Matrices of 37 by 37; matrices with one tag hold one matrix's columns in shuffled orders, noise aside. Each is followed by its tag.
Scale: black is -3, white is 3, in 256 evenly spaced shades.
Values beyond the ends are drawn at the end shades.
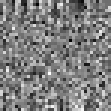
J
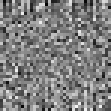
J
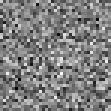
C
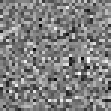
C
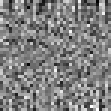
J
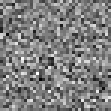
C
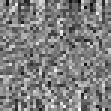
J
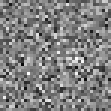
C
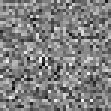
C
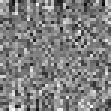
J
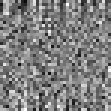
J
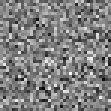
C
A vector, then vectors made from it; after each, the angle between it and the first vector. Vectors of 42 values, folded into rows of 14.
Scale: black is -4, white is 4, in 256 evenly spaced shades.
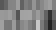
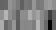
nearly parallel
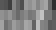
partly aligned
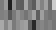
orthogonal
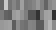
partly opposed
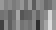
nearly opposite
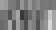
nearly opposite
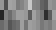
orthogonal
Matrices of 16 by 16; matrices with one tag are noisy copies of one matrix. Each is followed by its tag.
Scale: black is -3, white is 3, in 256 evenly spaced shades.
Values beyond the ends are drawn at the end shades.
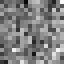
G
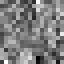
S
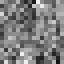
S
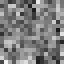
S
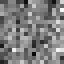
G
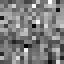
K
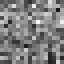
K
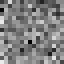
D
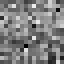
K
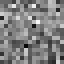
K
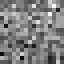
K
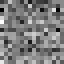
D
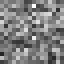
K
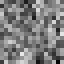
S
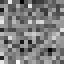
D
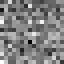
D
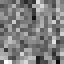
S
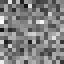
D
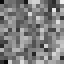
G
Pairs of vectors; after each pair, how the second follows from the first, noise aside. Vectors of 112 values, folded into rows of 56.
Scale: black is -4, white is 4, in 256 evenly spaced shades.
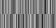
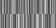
negated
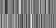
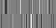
partly zeroed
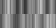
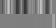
partly zeroed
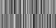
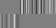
partly zeroed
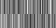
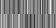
copied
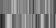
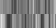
negated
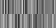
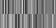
copied
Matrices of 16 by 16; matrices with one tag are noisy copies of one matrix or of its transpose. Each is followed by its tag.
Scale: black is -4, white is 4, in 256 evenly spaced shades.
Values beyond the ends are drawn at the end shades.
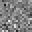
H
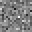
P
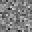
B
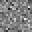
B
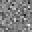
B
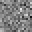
H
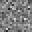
B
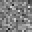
B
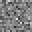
P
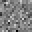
H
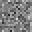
P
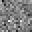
H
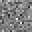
P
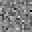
P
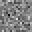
P
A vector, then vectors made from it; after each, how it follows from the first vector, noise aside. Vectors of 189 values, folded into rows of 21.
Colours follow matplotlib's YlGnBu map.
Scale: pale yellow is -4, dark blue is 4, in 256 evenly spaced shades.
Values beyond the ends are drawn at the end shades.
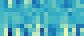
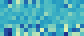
sign-scrambled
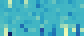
partly zeroed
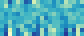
negated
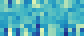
negated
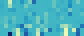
partly zeroed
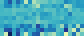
sign-scrambled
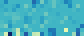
partly zeroed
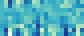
negated
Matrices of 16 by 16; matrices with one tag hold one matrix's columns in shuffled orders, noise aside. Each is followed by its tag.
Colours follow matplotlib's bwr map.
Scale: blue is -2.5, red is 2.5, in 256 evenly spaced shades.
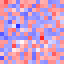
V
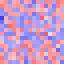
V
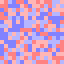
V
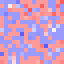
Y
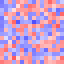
Y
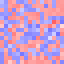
Y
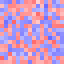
Y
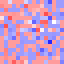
Y
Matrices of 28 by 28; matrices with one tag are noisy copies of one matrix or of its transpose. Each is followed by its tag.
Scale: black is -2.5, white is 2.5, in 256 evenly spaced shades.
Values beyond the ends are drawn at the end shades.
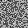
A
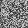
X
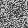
X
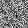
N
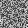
A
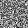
A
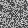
N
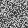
X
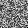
N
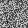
X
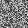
N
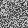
X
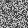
N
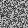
A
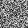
X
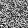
N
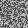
A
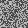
X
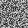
A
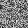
N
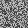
N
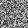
A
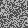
X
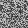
N
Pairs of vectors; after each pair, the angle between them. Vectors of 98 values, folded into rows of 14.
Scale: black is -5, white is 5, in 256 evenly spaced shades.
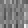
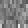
partly aligned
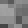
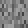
orthogonal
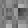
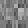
nearly opposite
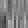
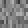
orthogonal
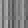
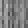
nearly parallel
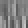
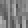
nearly parallel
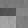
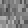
partly aligned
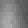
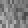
partly aligned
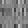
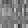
nearly opposite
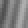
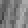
nearly parallel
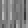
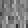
partly opposed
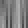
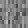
partly opposed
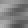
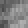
nearly opposite
